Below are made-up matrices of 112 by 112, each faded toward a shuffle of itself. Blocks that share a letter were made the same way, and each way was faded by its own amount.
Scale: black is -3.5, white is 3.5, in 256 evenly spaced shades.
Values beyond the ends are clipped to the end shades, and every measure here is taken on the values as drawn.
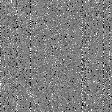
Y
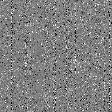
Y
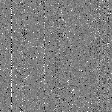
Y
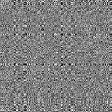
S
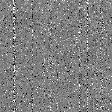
Y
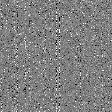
Y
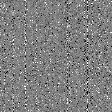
Y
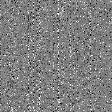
Y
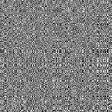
S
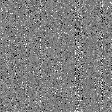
Y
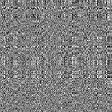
S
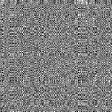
S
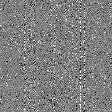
Y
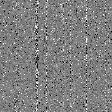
Y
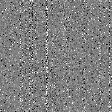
Y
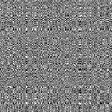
S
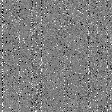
Y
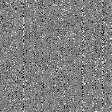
Y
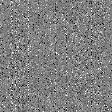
Y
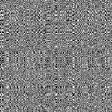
S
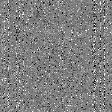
Y
